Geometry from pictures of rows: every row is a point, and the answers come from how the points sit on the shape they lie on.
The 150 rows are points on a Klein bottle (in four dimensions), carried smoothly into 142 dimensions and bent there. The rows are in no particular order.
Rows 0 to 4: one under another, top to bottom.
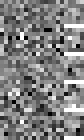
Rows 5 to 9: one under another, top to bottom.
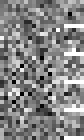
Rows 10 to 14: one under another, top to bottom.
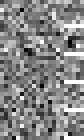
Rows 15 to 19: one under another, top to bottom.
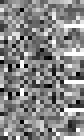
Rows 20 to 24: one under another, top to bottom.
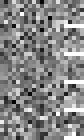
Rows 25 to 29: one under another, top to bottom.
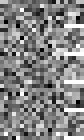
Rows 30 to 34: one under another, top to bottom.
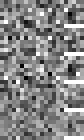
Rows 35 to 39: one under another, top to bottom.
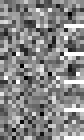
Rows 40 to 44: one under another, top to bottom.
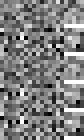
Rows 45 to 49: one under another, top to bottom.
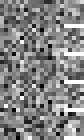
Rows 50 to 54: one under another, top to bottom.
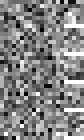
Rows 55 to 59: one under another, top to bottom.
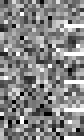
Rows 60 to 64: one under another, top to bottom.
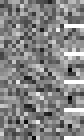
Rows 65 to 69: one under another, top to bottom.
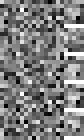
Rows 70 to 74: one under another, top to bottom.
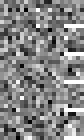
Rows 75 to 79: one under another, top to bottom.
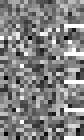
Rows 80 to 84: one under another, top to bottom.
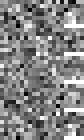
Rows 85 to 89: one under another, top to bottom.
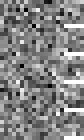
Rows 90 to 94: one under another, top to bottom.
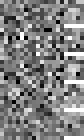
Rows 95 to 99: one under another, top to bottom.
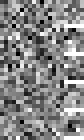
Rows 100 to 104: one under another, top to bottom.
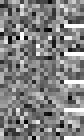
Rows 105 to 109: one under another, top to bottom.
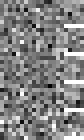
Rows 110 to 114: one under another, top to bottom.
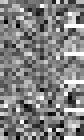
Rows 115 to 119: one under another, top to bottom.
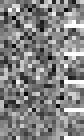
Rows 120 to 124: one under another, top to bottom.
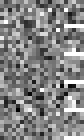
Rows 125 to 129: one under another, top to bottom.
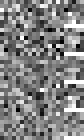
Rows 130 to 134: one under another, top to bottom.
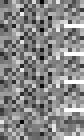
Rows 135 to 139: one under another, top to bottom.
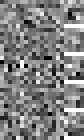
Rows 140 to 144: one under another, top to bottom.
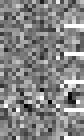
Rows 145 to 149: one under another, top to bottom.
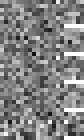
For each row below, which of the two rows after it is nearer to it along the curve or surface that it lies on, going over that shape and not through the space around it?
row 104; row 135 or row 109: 135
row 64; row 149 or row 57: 57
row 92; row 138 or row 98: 98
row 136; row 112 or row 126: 112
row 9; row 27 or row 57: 27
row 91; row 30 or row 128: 30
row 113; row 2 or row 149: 149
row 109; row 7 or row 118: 7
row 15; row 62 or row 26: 62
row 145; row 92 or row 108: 108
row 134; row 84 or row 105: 84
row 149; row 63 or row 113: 113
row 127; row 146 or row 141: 141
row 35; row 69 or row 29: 69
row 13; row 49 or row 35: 49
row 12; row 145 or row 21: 145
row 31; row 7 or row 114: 114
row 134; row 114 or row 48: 48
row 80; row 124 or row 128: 128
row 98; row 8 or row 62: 8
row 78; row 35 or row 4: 4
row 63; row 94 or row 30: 94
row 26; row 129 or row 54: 54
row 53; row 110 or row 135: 135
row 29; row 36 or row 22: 36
